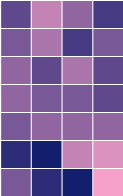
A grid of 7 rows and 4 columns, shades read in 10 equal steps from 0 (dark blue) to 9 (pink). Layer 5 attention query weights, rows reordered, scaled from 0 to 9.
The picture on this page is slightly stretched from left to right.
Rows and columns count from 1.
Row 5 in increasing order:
4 5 5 5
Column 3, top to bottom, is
5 2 6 4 5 7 0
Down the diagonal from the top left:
3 6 6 3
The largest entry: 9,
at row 7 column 4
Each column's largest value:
5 7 7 9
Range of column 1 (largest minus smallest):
4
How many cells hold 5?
6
